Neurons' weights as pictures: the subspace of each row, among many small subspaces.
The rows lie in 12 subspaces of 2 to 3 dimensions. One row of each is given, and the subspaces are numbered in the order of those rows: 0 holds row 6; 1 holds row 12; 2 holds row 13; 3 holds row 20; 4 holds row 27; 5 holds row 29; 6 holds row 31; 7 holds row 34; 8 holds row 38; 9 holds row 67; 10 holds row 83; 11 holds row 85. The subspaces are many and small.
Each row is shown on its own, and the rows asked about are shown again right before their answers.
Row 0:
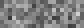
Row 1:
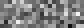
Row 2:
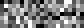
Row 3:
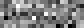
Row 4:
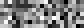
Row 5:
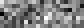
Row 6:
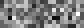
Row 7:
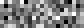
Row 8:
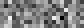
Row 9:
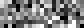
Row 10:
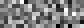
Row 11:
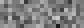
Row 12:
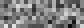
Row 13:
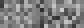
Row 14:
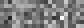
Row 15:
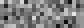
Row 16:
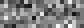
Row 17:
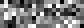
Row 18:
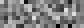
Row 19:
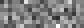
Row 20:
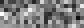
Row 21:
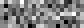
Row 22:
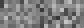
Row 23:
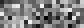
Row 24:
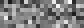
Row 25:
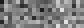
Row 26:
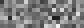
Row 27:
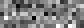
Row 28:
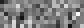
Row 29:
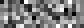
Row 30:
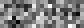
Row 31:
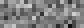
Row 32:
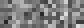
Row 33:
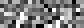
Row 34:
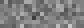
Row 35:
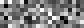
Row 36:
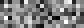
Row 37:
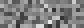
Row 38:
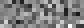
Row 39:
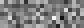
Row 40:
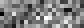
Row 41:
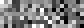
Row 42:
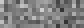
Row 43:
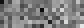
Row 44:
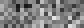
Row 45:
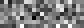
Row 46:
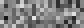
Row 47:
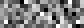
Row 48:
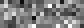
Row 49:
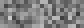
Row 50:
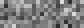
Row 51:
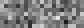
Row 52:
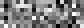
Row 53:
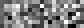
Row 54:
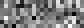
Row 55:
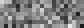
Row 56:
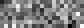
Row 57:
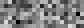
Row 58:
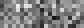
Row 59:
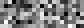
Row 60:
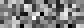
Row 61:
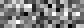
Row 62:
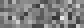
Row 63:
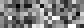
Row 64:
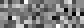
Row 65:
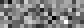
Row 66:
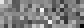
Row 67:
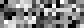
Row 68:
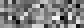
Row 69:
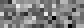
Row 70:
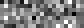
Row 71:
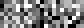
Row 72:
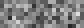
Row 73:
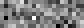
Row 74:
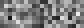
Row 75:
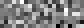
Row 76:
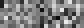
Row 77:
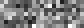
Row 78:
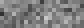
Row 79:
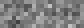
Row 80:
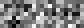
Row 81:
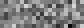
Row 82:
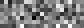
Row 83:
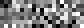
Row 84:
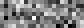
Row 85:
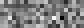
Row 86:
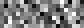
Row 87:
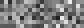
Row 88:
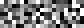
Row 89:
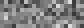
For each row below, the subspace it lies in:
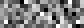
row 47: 11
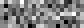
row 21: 9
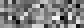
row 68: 7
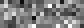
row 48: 9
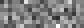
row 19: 5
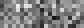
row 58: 2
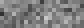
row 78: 3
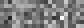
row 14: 11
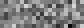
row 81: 3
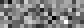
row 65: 4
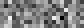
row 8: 11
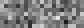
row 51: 9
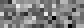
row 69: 4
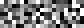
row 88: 11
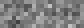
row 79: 0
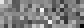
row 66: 10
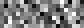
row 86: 11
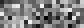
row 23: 3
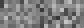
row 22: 2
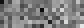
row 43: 10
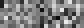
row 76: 2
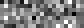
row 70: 6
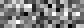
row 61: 5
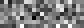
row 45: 7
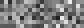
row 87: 7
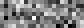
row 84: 4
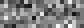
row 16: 6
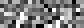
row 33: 1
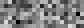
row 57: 8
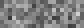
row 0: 0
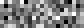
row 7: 6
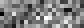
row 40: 3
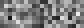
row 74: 5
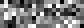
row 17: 9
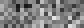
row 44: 2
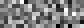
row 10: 8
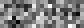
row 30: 0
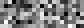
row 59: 8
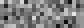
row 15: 6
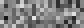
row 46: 1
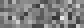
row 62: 7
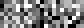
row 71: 2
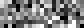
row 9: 1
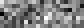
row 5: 3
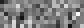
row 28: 1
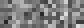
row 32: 11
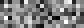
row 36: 6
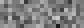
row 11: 5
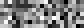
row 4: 11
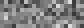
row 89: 3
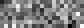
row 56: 1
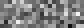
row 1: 8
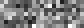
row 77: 9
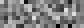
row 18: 5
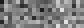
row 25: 10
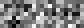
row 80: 0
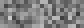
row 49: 5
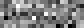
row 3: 4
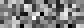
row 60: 7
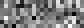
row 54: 1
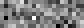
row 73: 4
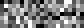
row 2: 9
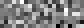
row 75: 8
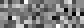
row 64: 8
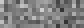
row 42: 10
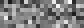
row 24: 3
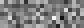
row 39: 11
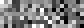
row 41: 10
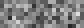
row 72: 0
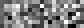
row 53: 3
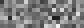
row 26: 0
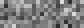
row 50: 2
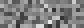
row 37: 1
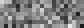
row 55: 1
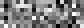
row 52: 10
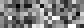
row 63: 6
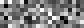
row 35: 4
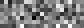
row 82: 7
